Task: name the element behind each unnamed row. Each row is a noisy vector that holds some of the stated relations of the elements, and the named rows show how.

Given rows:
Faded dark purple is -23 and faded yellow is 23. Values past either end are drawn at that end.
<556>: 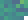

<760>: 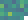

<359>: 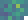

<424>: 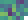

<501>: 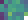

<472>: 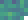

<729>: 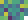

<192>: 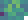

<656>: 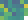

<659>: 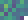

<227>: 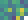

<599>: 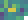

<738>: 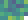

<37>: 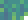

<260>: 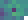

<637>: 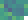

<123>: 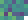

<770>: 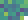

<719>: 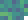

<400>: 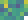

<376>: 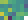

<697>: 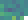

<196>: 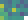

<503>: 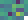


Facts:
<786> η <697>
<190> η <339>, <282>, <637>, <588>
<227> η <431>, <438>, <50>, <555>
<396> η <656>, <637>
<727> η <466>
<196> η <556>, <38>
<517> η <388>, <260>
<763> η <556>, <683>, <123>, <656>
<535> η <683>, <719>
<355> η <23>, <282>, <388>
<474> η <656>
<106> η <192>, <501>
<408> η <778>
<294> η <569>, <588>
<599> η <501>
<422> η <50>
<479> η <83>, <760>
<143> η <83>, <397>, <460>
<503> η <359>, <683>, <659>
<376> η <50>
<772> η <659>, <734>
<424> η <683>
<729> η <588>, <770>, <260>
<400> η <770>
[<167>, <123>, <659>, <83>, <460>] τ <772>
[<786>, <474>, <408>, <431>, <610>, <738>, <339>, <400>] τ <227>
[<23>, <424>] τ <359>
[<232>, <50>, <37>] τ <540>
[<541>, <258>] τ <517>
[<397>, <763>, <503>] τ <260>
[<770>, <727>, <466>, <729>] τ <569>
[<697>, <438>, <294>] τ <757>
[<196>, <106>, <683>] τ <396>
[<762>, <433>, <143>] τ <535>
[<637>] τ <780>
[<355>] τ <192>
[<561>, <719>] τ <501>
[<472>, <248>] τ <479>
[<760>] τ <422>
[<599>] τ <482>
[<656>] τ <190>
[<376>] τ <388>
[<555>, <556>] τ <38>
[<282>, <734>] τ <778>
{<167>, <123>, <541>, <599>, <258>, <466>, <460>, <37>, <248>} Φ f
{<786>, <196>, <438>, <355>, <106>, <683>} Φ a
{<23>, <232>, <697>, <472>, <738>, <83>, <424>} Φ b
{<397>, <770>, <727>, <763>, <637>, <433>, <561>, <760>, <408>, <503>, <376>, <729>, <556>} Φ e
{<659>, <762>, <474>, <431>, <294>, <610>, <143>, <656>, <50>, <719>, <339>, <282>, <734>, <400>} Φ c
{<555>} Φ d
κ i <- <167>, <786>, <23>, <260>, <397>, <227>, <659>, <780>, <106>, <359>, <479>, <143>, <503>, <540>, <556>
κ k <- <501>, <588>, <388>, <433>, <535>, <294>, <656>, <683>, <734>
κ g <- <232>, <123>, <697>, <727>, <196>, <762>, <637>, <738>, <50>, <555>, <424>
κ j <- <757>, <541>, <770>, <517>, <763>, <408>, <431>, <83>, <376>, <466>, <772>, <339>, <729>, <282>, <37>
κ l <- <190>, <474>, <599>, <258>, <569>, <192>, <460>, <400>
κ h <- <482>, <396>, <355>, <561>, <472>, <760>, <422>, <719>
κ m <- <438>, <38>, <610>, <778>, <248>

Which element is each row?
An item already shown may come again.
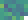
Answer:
<637>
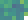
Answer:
<282>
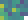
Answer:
<196>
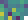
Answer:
<683>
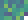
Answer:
<786>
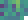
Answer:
<569>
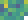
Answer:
<400>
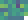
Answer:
<294>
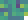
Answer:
<294>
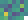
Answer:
<727>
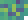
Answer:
<763>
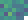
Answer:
<83>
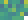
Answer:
<408>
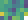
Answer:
<50>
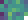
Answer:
<501>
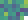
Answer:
<770>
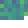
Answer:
<734>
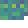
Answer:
<355>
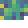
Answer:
<396>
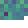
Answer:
<167>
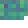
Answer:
<433>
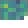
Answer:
<143>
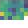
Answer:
<50>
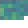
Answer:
<438>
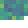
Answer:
<637>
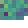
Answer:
<460>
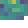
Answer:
<772>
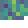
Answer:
<535>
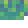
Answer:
<408>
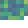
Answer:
<610>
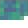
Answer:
<248>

